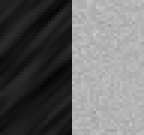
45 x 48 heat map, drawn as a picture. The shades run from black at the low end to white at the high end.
It is made of 1 by 2 panels. Panel 1,1: very low, slanting up to the right, faint in contrast. Panel 1,2: high, fine-grained, faint in contrast.
